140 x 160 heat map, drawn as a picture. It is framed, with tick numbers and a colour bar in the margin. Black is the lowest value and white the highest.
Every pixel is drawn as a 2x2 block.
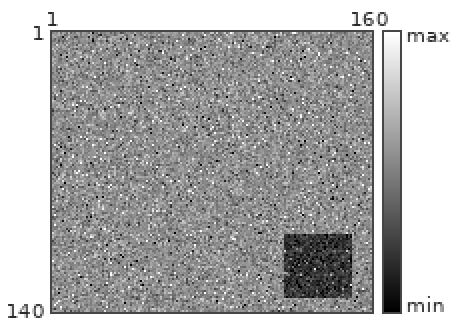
Stripes: none. Odd patch: lower, in the bottom right. Mirror symmetry: none. Ninth with the lowest average: bottom right.
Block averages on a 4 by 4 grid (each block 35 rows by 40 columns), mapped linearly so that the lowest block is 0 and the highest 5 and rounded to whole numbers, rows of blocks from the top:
5555 | 5555 | 5554 | 5540
